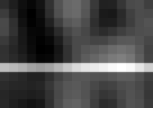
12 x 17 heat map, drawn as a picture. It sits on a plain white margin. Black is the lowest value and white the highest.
Row 8 stands out from the rest. The values are skewed, with a long tail toward high values. The middle right is the ninth with the highest average. Overall the values sit about 30% of the way up the scale.
